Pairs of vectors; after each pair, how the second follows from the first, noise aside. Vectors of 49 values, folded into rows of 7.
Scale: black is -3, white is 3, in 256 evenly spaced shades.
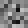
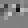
partly zeroed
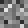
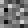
sign-scrambled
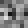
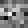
sign-scrambled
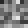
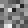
wrapped around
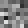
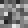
wrapped around
